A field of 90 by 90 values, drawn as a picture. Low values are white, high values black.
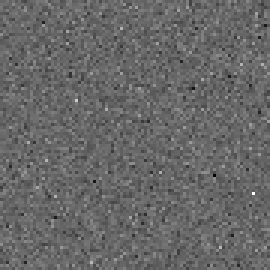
No row or column stands out. On average the colour sits 60% of the way up the scale. There is no seam. No regular stripes run through it. The halves do not mirror each other. The distribution is heavy-tailed on both sides. The grain is fine, like static.
